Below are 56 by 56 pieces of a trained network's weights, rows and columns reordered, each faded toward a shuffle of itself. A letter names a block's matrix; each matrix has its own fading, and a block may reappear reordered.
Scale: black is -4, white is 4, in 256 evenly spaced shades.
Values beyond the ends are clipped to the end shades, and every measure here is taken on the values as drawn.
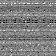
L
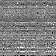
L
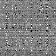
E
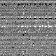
L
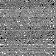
E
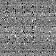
E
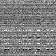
L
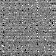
E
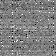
E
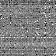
E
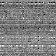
L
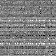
L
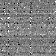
E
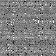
E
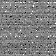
E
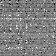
E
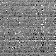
E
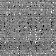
E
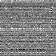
L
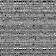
L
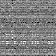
L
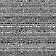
L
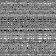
L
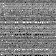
L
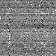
E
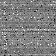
E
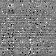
E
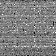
E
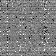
E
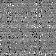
E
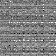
L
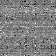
E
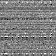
L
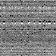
L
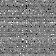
E
